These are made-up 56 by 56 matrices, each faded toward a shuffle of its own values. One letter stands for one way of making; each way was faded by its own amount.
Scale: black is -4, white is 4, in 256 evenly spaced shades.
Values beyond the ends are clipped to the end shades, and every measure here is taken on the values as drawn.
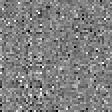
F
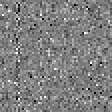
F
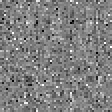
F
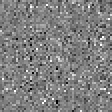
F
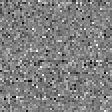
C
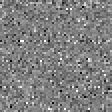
C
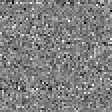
C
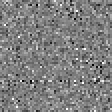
C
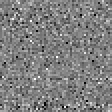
C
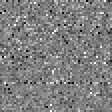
C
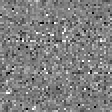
C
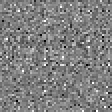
F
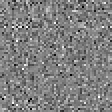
F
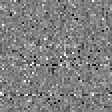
C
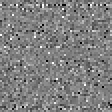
C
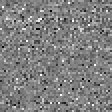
C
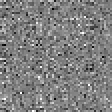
F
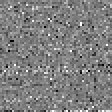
C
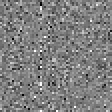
F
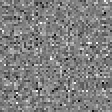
F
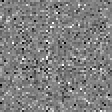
F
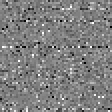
C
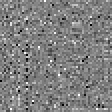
F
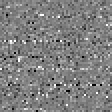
C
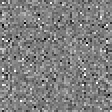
F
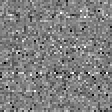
C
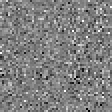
F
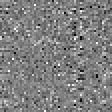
F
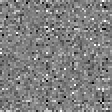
F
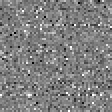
C
